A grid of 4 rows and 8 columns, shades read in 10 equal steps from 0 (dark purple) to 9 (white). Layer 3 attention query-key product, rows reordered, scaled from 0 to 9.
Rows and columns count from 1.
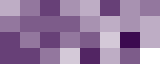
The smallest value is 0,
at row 3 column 7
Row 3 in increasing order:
0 2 2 3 4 4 6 7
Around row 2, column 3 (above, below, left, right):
2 2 3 3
